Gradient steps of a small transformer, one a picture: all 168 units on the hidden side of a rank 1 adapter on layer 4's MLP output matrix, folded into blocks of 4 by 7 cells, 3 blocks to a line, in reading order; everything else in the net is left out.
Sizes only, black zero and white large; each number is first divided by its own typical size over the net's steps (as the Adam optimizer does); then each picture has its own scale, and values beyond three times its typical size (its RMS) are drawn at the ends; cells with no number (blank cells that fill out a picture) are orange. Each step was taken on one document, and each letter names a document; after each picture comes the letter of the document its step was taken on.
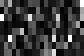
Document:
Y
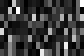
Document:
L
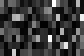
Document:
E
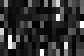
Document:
L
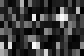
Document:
L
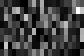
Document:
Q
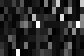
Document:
L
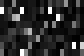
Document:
E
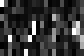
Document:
Y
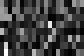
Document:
Q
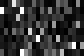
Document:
E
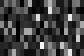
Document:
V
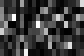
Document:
E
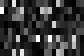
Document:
E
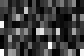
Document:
V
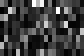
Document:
Q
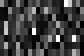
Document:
Q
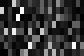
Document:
E
